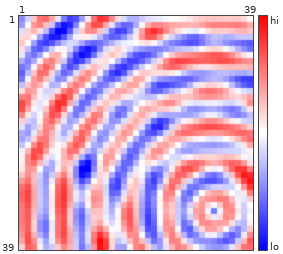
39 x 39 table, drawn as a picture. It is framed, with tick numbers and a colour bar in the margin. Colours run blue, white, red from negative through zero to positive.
Concentric rings centre on the bottom right. The halves do not mirror each other. No single row or column stands out from its neighbours. There is no overall slope.
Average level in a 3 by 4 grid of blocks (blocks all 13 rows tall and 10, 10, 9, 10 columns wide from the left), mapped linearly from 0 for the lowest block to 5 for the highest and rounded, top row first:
0023
5124
5313
